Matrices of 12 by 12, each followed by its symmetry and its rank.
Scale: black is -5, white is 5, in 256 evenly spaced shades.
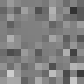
antisymmetric, rank two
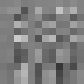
neither, rank two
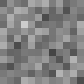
symmetric, full rank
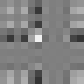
symmetric, rank one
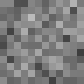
neither, full rank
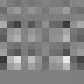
neither, rank one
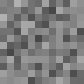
symmetric, full rank
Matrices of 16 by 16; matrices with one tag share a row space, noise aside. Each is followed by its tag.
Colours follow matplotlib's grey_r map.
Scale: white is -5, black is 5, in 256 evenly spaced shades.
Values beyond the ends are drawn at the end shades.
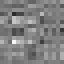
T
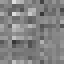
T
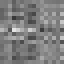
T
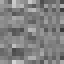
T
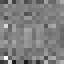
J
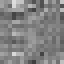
T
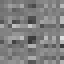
T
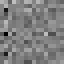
J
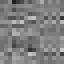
T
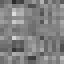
T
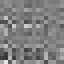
J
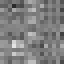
T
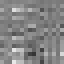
T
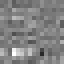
T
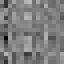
J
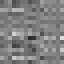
T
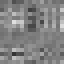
T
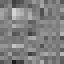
T
